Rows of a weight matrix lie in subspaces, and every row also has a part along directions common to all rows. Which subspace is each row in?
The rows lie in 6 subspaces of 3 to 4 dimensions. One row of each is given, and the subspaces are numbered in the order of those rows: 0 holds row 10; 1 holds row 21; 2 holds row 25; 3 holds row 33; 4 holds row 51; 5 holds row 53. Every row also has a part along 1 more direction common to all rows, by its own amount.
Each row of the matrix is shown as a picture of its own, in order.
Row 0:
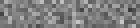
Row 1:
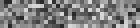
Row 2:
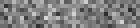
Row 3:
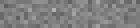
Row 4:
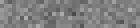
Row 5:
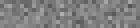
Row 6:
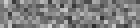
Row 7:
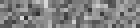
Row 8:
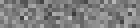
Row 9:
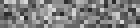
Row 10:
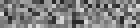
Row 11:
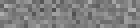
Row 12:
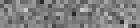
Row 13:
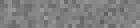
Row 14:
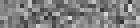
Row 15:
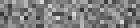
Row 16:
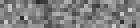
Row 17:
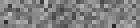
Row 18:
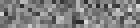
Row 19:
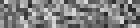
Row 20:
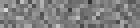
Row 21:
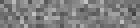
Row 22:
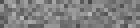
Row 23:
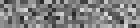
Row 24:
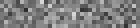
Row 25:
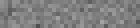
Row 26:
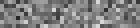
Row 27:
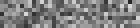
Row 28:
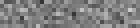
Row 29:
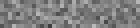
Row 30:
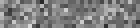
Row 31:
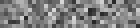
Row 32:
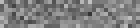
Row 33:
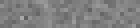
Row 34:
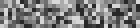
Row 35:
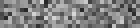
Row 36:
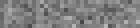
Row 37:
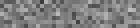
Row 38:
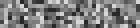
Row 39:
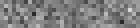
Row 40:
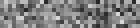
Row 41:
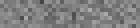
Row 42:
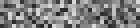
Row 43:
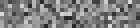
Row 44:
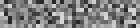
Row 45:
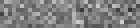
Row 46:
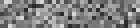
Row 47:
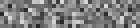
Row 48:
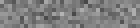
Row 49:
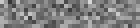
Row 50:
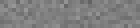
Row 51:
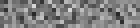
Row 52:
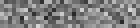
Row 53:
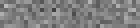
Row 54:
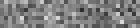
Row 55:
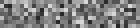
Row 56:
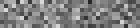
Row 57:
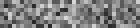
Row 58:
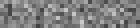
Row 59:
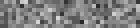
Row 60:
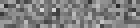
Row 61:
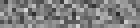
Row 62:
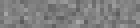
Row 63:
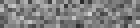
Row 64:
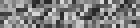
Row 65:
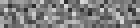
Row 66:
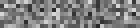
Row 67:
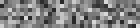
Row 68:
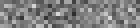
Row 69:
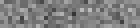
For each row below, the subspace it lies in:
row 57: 1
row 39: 1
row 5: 2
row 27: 2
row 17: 3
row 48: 1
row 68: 1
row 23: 3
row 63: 4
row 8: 2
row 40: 5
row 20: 4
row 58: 2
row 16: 3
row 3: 5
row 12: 3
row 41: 3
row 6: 1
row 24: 3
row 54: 5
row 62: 0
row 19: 2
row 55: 2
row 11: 5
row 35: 3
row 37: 5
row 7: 3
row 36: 2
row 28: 5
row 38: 0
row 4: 4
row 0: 0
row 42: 1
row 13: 2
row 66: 5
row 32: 4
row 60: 5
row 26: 5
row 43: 2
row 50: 4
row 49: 4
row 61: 4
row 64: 3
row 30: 2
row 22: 4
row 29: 1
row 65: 4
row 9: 0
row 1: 1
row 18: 0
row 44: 0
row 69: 5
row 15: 2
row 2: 1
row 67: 3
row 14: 2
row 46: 1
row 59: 0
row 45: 0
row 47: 0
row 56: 4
